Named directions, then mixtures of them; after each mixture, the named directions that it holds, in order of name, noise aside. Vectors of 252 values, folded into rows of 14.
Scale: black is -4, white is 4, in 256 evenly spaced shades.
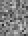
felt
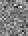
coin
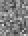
felt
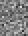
coin, felt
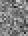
coin, felt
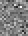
coin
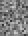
felt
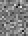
coin, felt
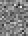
coin, felt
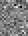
coin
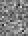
coin, felt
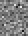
coin, felt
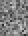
felt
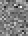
coin
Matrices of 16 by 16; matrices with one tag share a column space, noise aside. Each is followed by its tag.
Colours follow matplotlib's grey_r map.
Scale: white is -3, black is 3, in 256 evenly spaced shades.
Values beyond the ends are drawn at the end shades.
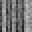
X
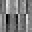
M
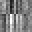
M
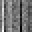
X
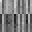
M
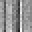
X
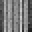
X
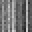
X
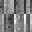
M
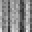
X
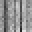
X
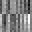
M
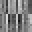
M
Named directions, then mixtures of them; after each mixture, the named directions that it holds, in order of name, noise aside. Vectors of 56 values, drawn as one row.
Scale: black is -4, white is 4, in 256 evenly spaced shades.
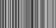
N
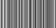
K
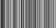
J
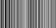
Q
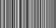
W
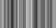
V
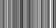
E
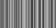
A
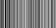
Q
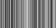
A, Q, V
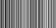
Q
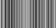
K, Q, V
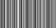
J, K, W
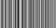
W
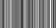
A, E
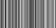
K, N, Q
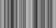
V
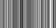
E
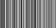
A, J, W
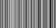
E, V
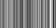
E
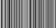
K, Q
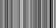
E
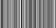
A, J, K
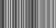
J, N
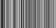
J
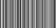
J, K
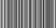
K
